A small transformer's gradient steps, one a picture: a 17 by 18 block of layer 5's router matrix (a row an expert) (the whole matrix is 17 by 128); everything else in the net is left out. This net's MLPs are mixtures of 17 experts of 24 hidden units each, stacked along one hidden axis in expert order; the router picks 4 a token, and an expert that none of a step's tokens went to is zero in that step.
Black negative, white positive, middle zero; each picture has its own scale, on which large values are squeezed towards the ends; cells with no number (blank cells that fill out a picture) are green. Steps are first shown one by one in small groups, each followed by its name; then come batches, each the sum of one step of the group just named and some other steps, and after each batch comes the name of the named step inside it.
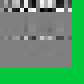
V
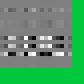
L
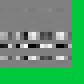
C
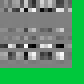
V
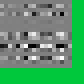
C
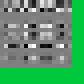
V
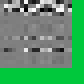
V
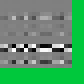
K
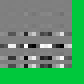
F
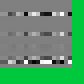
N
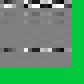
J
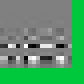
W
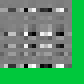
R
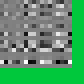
K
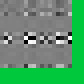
R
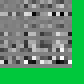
K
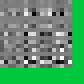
F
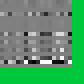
N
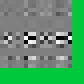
W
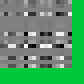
F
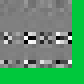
R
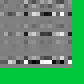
N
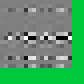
R
